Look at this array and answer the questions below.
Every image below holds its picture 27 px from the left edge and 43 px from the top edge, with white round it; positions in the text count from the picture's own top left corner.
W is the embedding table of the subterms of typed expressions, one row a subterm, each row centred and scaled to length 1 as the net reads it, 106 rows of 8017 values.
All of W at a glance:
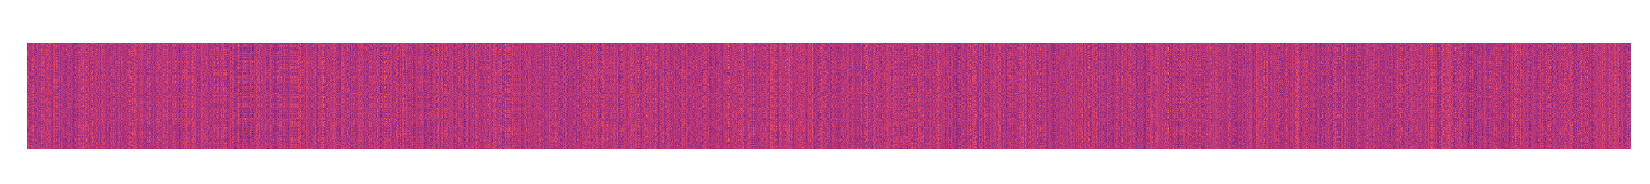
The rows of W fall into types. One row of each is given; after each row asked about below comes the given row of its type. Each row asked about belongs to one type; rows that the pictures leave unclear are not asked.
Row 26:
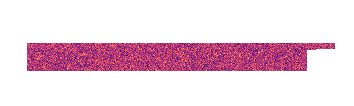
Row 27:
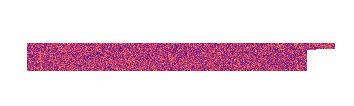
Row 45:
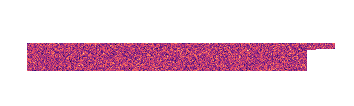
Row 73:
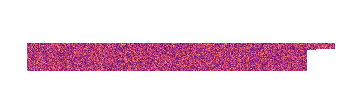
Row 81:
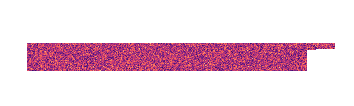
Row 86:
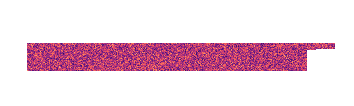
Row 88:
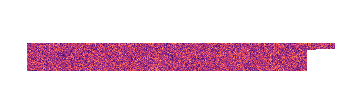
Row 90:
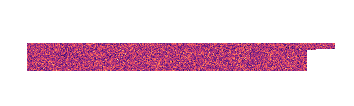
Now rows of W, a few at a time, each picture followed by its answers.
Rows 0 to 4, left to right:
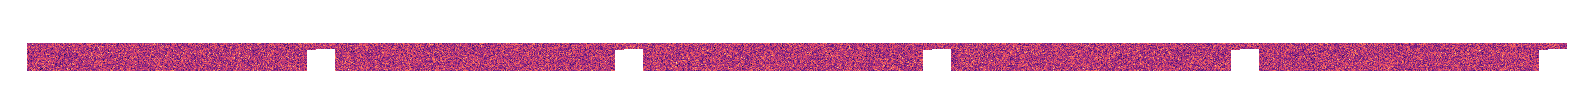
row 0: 90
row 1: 73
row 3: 90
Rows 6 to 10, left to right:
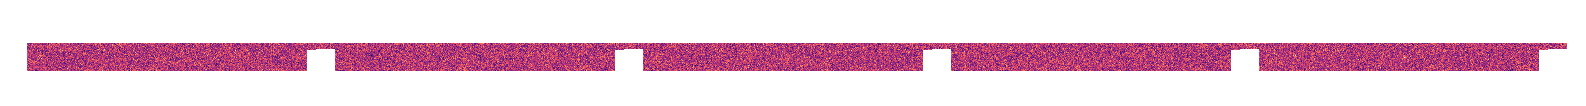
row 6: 88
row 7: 88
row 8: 81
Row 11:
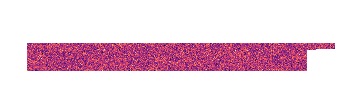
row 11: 88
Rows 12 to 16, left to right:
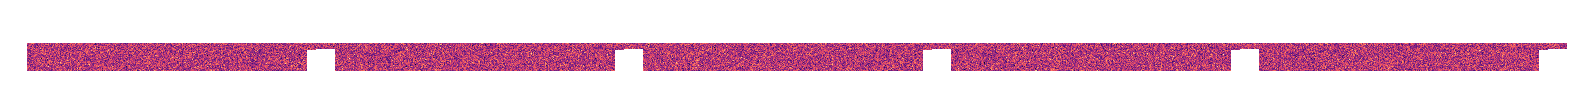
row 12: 90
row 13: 73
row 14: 45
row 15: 73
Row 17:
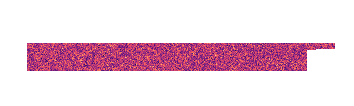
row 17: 26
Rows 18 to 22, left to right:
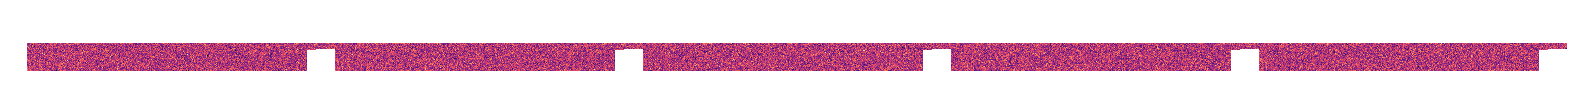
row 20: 45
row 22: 45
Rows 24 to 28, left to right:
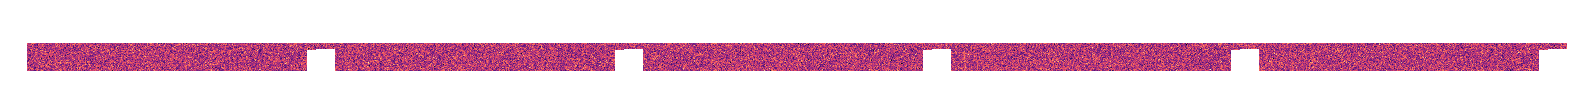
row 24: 81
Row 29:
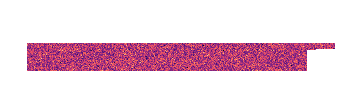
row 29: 27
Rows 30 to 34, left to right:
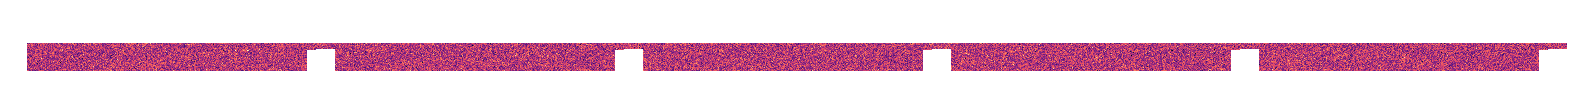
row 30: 86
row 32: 45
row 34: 81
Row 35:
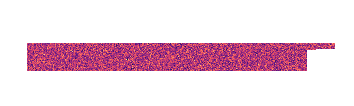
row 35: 90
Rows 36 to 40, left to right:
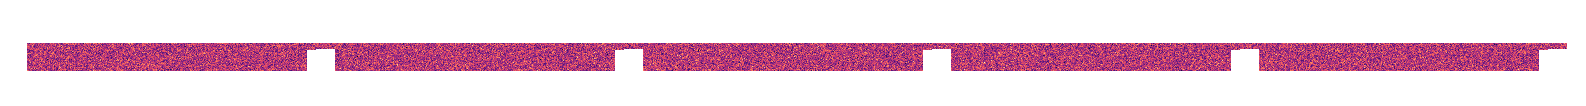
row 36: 86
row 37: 86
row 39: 73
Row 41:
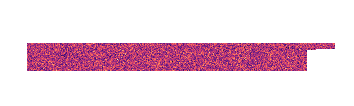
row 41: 90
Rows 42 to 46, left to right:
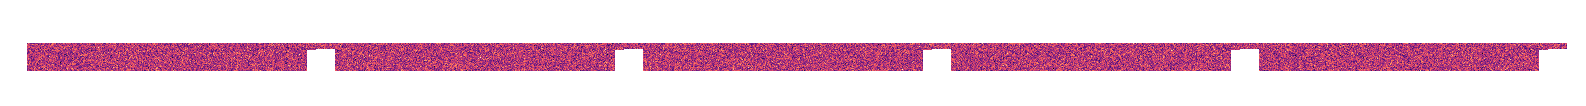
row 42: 26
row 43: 86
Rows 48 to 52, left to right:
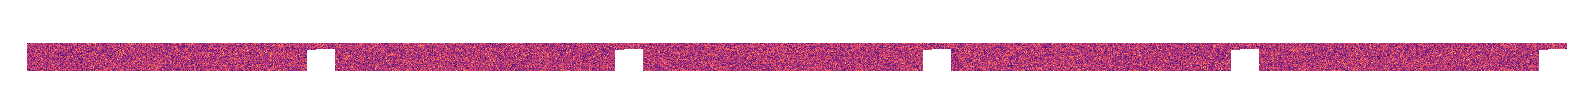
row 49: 26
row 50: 90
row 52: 27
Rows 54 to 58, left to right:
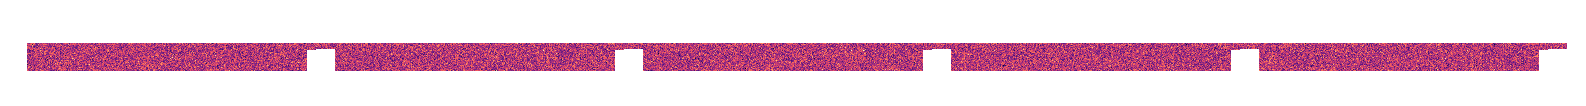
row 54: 86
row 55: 90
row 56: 88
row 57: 27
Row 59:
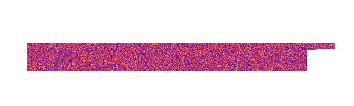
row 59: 45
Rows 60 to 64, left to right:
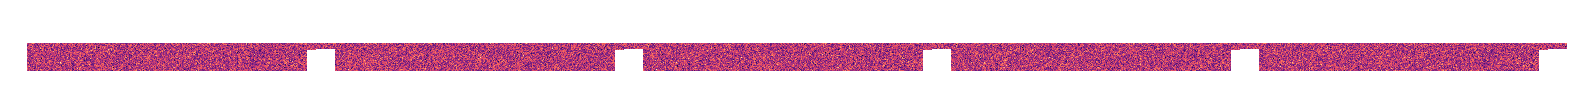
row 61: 81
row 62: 86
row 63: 45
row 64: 90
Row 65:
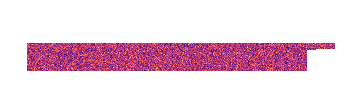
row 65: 26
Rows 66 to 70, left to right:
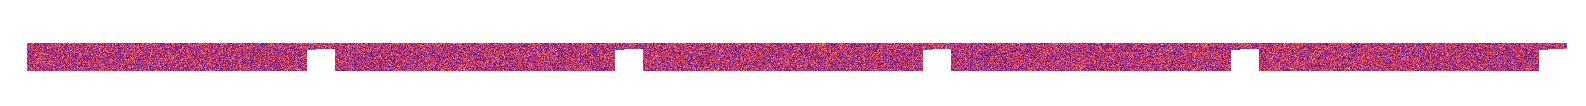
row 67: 88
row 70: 26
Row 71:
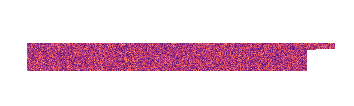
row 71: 73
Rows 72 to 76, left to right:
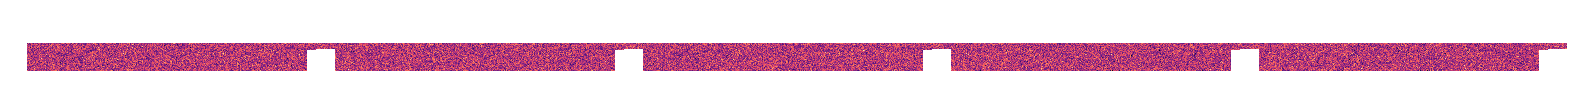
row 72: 73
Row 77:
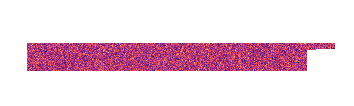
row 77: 90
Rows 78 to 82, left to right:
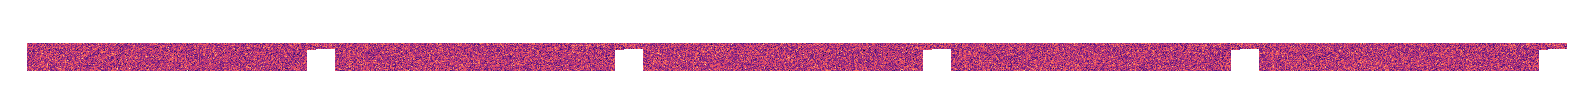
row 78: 81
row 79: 81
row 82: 27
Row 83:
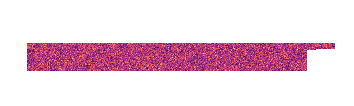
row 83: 86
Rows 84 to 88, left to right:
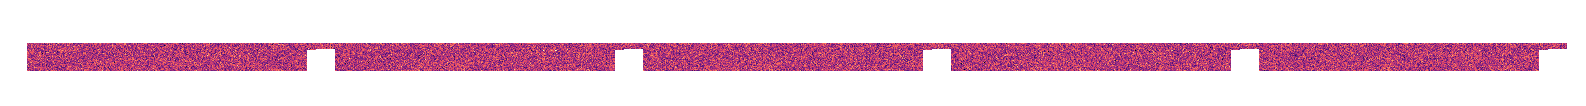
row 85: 86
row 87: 26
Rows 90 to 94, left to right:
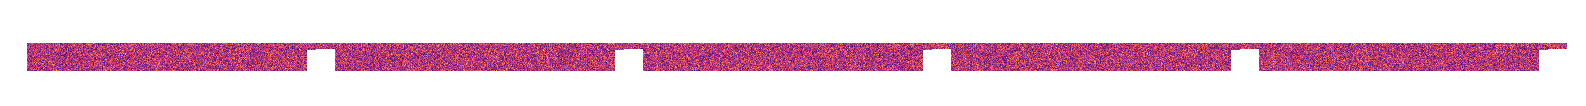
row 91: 90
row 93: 73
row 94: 81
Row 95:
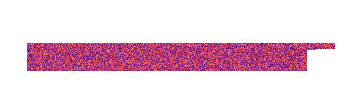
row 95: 27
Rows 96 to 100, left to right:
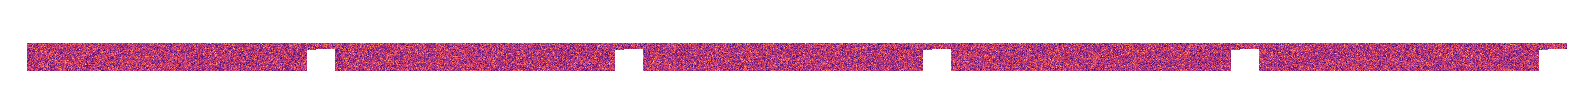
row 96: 81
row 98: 73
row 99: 81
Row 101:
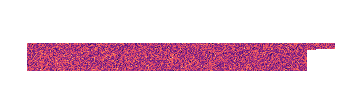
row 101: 81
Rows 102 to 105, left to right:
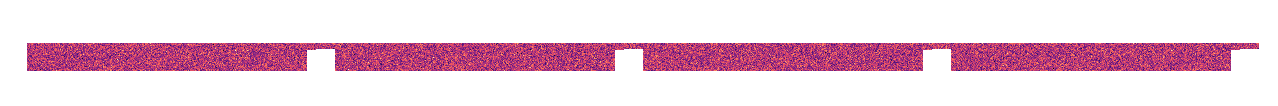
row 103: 86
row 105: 45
